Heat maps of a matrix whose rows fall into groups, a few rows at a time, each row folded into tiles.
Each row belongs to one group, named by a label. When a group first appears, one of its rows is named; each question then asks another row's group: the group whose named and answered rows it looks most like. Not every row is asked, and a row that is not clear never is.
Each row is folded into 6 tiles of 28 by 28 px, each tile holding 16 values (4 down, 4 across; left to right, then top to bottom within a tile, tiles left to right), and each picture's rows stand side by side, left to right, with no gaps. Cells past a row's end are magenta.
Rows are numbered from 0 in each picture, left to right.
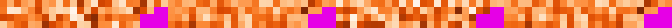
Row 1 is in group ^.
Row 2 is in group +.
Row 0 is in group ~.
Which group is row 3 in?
^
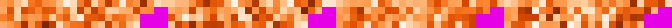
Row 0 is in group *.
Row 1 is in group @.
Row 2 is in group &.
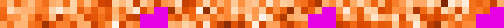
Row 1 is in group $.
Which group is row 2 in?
^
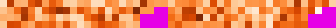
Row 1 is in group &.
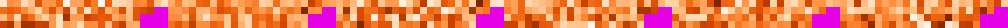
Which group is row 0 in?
+
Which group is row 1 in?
^
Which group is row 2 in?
*
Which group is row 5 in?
~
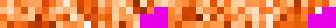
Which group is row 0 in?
@
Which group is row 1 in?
&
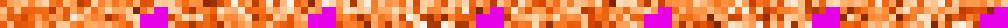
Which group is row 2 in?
~
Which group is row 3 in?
^
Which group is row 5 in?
&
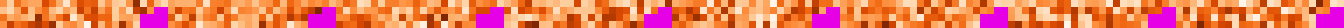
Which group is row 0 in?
@
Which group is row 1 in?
&
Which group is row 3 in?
$
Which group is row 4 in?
&
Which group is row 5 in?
*
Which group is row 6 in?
^
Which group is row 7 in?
*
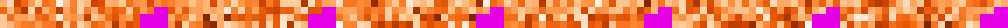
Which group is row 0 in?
$
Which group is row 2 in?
~
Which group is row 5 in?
@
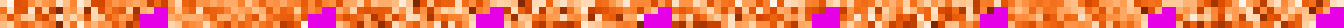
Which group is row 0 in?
$
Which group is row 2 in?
*
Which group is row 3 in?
$
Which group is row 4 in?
+
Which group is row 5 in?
$
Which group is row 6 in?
@
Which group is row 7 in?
@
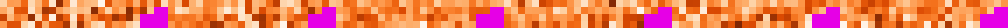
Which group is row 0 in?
&
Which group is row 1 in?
~
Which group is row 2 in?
+
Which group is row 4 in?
$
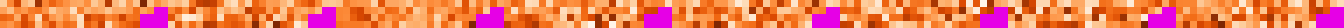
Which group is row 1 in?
@
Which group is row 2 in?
&
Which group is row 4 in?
*
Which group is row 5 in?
+
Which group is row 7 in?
+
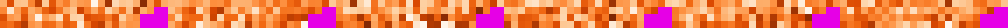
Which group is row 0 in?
^
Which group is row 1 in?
&
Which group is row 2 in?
~
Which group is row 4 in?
~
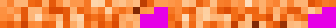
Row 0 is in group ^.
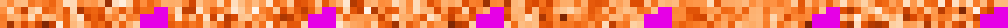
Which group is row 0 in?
^
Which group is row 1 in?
&
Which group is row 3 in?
@
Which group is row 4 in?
&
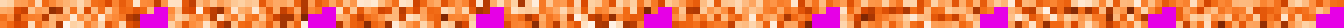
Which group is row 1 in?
$
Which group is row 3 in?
~
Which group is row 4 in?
&
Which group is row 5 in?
*
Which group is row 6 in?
^
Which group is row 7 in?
^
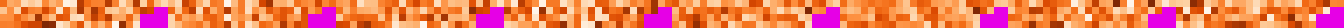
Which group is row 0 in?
*
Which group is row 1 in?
$
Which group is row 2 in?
+
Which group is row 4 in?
*
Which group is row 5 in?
@
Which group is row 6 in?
*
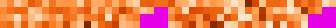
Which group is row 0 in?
^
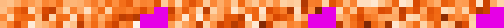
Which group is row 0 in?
&
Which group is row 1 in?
$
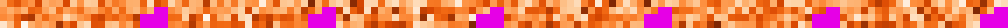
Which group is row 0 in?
~
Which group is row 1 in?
~
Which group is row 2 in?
$
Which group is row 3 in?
*
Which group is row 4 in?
+
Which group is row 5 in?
@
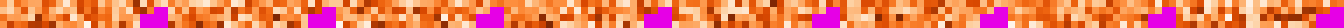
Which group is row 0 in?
@
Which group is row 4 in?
~
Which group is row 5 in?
@
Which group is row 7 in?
&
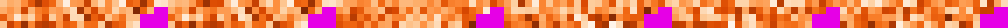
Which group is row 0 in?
@
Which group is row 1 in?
@
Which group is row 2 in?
&
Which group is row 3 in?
~
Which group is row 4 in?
^
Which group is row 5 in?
*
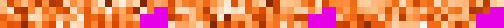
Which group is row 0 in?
^
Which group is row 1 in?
~
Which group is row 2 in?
+
